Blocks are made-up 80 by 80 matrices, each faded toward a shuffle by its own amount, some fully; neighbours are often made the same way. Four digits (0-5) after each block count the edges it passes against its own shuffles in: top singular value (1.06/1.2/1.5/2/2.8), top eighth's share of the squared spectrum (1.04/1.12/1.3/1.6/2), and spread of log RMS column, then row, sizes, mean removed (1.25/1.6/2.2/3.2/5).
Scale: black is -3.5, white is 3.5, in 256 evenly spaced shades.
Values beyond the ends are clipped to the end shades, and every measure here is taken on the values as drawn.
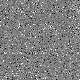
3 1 0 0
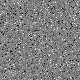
2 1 0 0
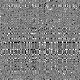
5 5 2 3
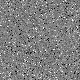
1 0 0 0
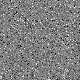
3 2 0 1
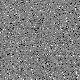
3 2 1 0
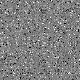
3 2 0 1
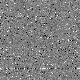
3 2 1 1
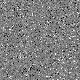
2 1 0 1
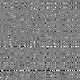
5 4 1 3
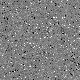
0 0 0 0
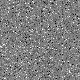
0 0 1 0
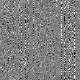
3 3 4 0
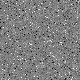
0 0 0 0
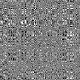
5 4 3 3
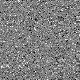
3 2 0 0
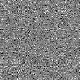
4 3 2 2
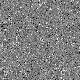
2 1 0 0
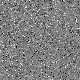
0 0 0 0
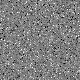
0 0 0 0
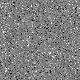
2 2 1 0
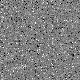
2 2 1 1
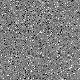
3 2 1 0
